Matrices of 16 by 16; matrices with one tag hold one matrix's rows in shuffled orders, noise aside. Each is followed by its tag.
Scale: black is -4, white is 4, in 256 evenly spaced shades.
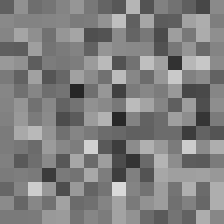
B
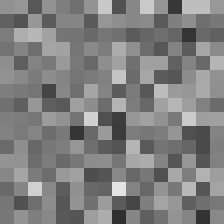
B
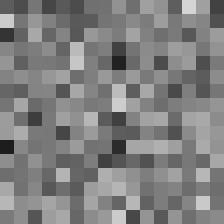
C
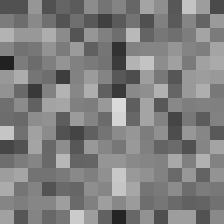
C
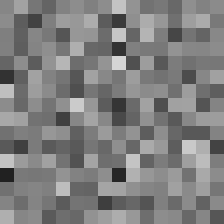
C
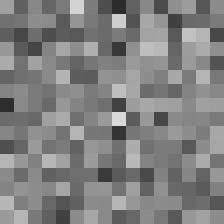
C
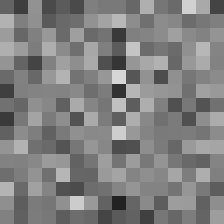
C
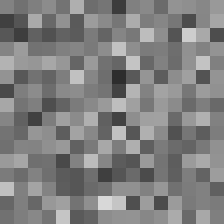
C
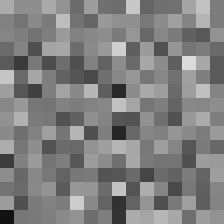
C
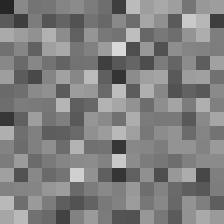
C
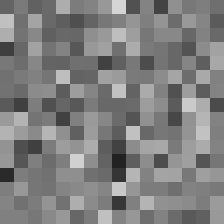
C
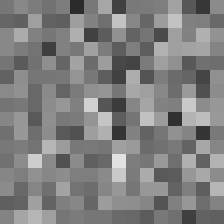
B
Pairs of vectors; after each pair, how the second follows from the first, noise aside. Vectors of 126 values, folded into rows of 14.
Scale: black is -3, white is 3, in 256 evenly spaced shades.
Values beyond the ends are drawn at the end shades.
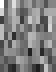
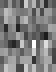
wrapped around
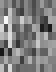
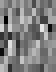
sign-scrambled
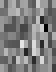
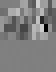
partly zeroed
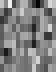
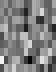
wrapped around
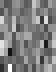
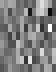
wrapped around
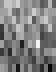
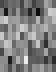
wrapped around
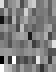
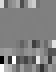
partly zeroed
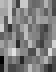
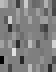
partly zeroed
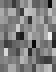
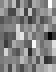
sign-scrambled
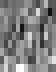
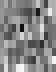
sign-scrambled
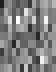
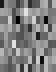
sign-scrambled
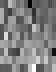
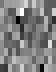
wrapped around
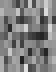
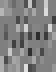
partly zeroed
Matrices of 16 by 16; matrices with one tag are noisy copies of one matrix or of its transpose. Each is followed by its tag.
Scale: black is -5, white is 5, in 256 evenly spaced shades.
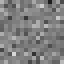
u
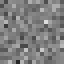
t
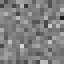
t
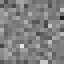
t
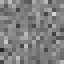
u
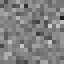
t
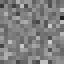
t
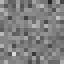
u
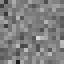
t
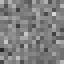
u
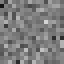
t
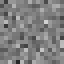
t
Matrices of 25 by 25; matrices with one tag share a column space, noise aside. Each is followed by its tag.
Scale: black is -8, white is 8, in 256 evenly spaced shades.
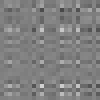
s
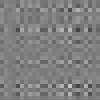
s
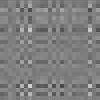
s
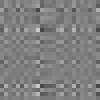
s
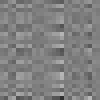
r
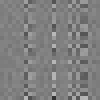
r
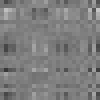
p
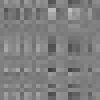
p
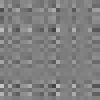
s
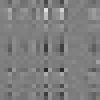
p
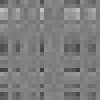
p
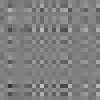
s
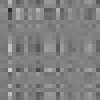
p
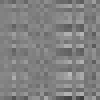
r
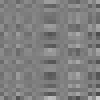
r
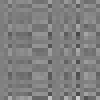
r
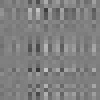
p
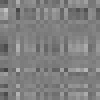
p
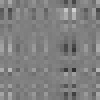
p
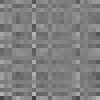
r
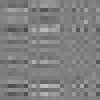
s
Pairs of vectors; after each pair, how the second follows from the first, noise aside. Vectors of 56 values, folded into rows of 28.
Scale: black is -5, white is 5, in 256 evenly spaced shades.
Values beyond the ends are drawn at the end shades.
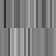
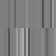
partly zeroed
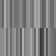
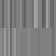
partly zeroed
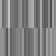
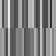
scaled up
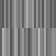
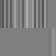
partly zeroed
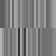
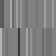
partly zeroed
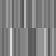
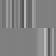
partly zeroed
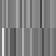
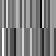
scaled up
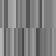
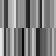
scaled up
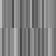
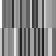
scaled up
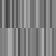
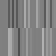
partly zeroed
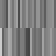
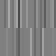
partly zeroed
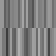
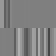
partly zeroed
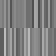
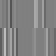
partly zeroed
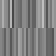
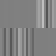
partly zeroed
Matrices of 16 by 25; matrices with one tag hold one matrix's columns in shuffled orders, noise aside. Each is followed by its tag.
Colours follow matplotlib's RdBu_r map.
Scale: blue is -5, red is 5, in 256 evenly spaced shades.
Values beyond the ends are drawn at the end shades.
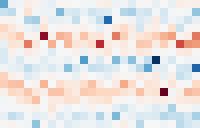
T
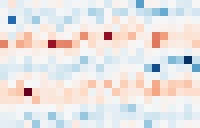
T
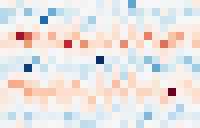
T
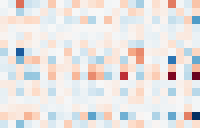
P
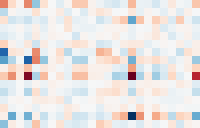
P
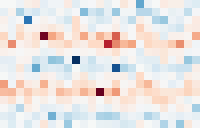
T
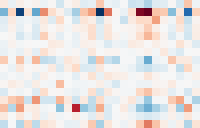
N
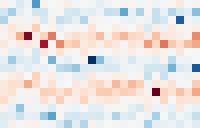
T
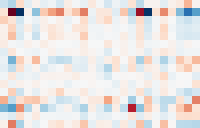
N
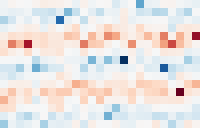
T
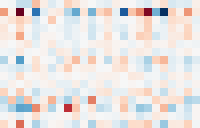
N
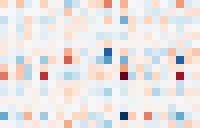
P
